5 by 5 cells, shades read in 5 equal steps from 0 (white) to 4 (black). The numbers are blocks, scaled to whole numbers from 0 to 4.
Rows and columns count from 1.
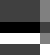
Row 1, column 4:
3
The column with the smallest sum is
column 5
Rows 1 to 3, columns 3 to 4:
3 3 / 3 3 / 4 4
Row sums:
14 14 19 2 12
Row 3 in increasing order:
3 4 4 4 4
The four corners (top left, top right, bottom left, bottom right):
3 2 3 0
